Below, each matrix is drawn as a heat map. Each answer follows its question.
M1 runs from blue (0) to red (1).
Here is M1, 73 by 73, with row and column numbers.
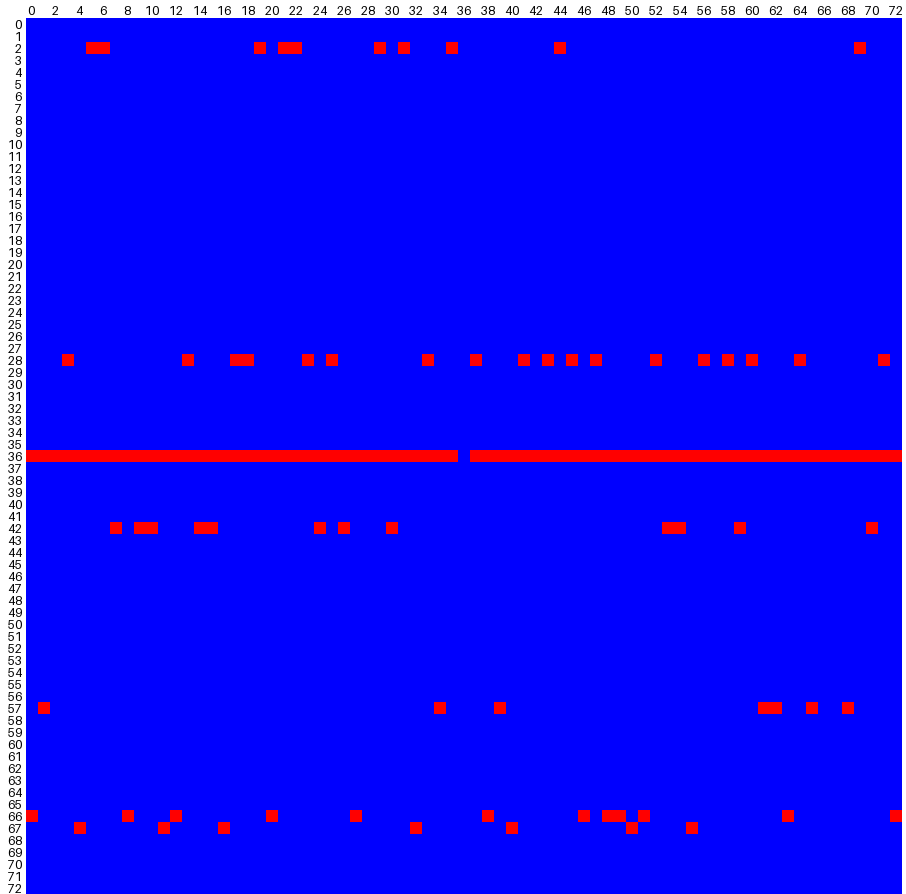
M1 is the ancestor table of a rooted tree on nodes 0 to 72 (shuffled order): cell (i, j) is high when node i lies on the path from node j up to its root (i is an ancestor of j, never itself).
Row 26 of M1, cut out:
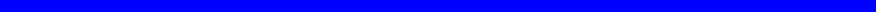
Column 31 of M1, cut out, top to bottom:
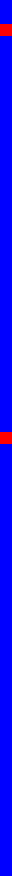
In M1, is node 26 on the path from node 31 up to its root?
no
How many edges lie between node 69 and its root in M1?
2
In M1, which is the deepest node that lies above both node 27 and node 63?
66
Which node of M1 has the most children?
28
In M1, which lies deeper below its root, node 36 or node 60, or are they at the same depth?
node 60
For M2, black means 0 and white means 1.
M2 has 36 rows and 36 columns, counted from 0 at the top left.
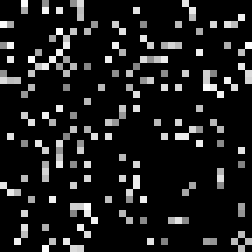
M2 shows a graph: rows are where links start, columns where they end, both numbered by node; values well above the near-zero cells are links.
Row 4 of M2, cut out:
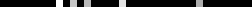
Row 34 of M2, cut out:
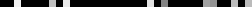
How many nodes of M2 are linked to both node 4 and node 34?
0
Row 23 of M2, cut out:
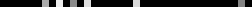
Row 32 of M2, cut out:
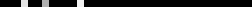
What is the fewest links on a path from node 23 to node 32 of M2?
2
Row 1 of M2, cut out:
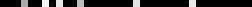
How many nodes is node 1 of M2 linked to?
6
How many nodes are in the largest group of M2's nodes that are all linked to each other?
3
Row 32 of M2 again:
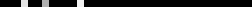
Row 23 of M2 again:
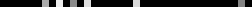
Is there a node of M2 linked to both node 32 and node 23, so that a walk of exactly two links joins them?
yes
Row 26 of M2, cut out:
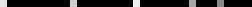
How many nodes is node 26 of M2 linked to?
5
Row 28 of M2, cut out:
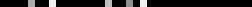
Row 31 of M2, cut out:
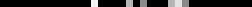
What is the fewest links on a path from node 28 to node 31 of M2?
2
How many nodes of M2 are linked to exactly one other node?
1
